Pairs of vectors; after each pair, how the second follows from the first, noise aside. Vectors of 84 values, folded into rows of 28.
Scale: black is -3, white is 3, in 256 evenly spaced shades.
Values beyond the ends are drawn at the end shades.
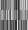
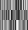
sign-scrambled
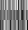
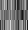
sign-scrambled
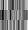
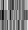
copied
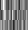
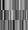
sign-scrambled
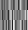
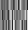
copied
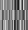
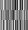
sign-scrambled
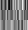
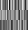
sign-scrambled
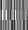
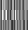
copied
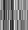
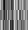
copied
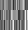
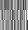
sign-scrambled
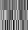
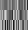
copied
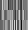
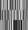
sign-scrambled
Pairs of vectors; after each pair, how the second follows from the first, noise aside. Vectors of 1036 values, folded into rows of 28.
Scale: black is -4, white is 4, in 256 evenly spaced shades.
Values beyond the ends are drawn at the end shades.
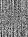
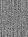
shrunk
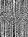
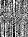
scaled up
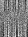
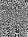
sign-scrambled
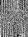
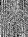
copied
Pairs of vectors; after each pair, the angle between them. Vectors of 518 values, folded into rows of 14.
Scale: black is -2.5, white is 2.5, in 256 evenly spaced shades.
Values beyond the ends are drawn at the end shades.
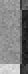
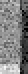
nearly parallel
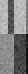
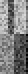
nearly parallel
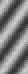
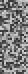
orthogonal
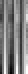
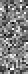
orthogonal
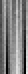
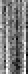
nearly opposite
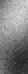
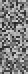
orthogonal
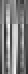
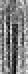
nearly opposite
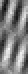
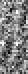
partly opposed
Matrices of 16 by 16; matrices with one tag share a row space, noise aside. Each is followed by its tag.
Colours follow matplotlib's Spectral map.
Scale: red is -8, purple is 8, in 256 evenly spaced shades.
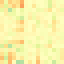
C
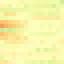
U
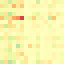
C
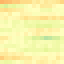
U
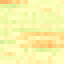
U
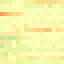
U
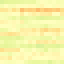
U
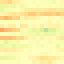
U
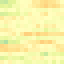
U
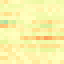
U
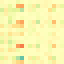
C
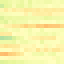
U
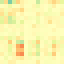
C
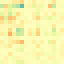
C
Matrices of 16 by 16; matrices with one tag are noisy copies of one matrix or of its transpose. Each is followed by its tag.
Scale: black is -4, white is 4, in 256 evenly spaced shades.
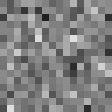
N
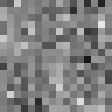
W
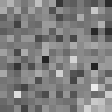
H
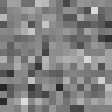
W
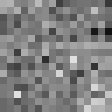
H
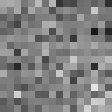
H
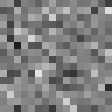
N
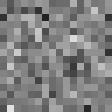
N
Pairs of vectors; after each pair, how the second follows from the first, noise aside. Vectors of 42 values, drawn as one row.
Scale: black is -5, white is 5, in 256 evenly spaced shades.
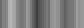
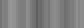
shrunk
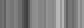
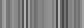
sign-scrambled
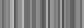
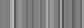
partly zeroed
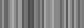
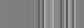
partly zeroed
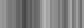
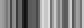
scaled up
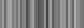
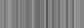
shrunk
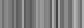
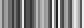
scaled up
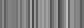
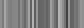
negated
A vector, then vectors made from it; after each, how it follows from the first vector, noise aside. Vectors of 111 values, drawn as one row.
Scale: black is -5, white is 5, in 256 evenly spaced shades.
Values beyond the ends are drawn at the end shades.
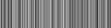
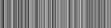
wrapped around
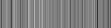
partly zeroed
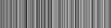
wrapped around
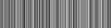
wrapped around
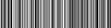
scaled up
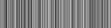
wrapped around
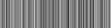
wrapped around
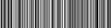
scaled up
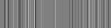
partly zeroed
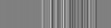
partly zeroed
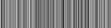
wrapped around
